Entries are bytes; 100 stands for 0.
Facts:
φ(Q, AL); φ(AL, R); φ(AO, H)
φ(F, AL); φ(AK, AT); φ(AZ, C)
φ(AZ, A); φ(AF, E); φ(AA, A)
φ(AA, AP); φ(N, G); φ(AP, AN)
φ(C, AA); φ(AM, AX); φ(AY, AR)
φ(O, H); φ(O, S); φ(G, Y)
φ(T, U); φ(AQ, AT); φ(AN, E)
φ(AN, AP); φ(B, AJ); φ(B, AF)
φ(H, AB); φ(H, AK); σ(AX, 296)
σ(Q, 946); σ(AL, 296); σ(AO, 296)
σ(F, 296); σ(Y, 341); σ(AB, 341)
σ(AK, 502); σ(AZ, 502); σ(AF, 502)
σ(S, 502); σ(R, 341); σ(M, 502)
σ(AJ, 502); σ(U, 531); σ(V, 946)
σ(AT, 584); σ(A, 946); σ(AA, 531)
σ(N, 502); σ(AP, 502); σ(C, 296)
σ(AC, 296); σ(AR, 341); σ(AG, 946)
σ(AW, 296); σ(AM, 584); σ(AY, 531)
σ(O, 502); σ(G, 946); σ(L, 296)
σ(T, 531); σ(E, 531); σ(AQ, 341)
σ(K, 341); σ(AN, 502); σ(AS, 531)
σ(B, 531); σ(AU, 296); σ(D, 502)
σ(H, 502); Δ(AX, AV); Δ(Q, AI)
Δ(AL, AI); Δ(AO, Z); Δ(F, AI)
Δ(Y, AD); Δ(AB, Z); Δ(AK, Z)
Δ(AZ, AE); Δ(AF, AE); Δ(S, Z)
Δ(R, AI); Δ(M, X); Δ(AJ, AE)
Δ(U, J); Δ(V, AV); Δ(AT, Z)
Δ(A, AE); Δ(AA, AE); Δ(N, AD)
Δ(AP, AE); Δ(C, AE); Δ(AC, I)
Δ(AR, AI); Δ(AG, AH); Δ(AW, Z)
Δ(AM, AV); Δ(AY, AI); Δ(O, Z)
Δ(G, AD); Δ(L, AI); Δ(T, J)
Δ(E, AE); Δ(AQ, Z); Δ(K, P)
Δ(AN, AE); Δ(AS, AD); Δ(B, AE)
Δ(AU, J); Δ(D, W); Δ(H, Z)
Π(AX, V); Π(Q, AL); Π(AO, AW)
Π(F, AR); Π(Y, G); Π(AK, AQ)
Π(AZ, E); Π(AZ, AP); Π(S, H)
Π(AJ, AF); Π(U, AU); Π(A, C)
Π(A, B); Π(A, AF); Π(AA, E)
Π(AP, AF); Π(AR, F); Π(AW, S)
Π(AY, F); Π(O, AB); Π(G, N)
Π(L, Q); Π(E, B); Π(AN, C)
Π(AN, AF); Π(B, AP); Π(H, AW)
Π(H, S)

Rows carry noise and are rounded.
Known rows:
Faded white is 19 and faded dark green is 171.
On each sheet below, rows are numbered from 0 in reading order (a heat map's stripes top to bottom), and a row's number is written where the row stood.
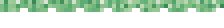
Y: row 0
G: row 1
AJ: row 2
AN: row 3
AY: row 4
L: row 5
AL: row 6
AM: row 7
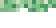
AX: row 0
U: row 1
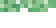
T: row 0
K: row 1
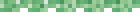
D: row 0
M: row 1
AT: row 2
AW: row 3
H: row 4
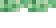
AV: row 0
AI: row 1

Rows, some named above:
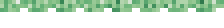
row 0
AS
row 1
AL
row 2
AI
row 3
L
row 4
AD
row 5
AR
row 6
R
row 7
AE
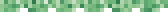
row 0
AM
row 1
J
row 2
AX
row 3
AM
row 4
Z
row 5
V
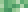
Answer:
V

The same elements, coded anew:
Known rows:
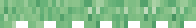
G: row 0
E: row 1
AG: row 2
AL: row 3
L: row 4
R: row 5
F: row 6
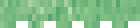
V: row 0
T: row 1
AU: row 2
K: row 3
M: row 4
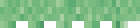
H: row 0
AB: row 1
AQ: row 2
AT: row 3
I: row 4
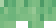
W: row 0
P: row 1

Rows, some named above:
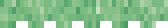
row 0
AX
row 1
U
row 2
A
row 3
AR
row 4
AX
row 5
T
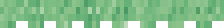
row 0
S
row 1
L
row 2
A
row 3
AI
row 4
AD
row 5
V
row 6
AS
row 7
Z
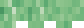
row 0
J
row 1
AU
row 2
AW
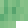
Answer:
AS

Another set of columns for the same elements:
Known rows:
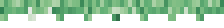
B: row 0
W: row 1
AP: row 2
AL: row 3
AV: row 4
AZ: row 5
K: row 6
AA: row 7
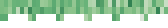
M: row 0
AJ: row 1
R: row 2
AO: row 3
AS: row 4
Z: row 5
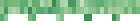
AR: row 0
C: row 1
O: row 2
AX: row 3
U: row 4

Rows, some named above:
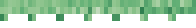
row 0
T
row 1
T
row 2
AM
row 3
AY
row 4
V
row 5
E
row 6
A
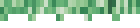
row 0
AA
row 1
AI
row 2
J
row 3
AE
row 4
AD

